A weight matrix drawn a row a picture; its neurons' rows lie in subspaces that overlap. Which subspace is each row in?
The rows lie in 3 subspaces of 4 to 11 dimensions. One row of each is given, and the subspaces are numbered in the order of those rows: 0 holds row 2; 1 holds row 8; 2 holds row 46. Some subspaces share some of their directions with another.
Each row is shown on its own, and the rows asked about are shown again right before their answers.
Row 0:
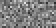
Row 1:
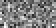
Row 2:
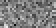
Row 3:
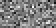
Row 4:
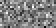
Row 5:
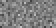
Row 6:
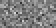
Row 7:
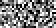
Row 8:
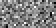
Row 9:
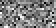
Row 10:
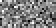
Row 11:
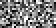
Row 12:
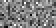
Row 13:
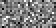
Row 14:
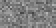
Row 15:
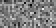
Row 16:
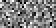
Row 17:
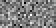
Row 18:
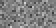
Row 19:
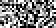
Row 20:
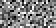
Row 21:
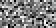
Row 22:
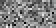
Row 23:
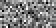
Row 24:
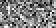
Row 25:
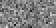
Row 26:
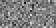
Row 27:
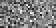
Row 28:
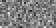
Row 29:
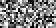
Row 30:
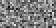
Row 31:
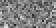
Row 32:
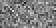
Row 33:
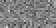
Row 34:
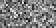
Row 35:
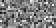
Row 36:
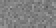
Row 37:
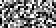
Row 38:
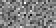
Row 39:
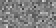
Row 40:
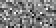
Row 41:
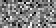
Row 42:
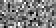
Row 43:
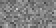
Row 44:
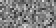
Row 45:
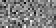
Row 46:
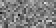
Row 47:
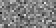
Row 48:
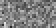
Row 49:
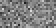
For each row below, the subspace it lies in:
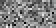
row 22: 0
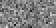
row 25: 1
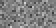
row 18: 0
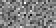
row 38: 2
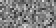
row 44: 1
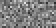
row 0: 1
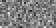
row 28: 2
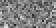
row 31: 0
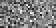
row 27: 1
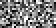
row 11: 1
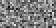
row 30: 2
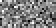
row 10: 1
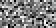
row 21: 1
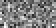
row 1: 0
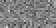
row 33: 1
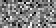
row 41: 1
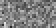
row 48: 0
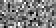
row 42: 0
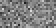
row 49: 1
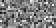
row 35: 2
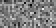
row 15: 1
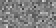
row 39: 1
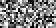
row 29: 2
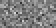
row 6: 1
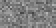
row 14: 1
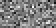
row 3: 1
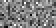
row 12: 0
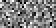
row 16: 1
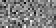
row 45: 1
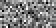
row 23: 1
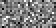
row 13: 1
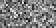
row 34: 1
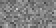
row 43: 2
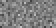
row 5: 2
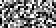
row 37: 1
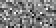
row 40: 1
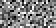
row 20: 2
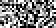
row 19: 0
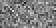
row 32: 1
